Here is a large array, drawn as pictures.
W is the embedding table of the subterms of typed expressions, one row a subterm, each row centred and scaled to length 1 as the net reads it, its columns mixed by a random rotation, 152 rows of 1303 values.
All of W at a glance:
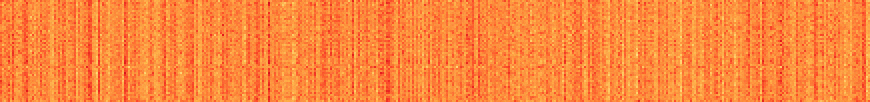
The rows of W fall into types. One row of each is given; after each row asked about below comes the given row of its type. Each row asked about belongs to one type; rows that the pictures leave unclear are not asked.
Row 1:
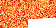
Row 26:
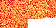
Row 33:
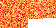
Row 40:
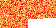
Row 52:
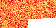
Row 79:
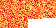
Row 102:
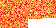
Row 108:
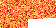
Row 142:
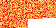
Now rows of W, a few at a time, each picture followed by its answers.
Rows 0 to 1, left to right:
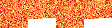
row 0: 79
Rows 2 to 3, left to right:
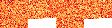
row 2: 26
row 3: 40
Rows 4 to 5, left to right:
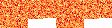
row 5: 102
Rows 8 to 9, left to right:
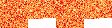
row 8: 102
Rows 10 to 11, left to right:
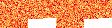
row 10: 33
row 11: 79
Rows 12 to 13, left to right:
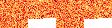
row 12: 33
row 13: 79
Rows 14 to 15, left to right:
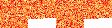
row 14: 40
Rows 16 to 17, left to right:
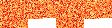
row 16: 142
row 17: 33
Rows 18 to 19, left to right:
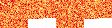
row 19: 33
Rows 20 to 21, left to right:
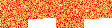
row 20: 108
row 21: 102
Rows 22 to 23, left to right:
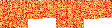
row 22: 142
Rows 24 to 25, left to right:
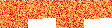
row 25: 33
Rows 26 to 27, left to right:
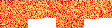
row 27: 52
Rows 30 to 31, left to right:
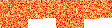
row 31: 102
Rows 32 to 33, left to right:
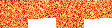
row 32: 1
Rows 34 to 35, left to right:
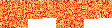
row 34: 142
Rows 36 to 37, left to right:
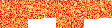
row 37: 52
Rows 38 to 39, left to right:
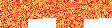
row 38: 108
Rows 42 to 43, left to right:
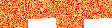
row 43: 40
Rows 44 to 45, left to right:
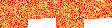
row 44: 52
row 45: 1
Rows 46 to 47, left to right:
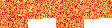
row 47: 102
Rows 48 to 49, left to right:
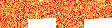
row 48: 33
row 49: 1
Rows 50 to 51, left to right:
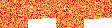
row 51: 108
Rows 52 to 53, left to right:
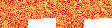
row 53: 52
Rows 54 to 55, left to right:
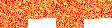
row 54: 52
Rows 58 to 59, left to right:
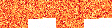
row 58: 142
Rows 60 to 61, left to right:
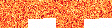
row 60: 33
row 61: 52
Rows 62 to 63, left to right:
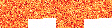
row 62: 102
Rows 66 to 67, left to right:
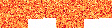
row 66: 40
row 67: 108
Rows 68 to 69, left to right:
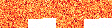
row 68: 102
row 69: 52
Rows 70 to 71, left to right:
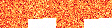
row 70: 26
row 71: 79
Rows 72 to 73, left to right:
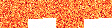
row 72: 142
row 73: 79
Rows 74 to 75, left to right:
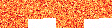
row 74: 102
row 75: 33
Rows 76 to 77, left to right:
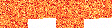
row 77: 26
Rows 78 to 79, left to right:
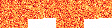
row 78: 79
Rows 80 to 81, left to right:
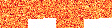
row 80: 40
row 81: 79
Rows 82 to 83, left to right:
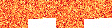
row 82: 142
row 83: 1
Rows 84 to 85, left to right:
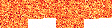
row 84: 102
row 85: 26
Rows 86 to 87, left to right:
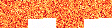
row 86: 52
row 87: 79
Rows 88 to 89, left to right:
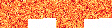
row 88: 52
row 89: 108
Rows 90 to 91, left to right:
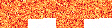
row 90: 52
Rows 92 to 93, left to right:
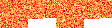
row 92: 40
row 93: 108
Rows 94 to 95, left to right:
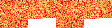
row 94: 52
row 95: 52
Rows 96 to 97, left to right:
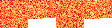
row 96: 26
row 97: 33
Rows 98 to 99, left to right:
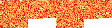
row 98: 1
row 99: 79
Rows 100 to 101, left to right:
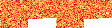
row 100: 108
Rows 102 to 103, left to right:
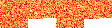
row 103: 108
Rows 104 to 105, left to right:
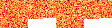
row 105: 40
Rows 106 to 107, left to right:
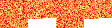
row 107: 79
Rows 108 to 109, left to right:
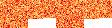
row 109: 102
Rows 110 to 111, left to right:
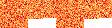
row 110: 102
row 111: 79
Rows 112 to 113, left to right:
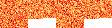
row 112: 102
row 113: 52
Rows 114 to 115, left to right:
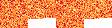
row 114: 26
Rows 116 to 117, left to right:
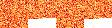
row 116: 142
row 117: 108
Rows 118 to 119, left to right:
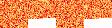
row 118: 1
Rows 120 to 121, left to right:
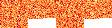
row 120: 33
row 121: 33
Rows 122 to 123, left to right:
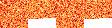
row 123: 33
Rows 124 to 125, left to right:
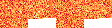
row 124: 26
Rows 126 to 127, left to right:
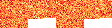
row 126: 26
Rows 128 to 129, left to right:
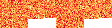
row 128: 40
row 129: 79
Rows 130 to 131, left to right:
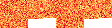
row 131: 79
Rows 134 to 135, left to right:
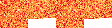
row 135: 1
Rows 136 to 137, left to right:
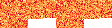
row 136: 52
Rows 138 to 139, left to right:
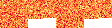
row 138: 102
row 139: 79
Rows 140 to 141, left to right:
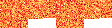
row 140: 33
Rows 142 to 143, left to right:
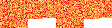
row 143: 26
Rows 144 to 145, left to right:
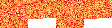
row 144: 102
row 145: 52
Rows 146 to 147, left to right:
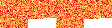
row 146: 108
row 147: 79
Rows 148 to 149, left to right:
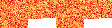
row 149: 40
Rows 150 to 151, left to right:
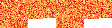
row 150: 33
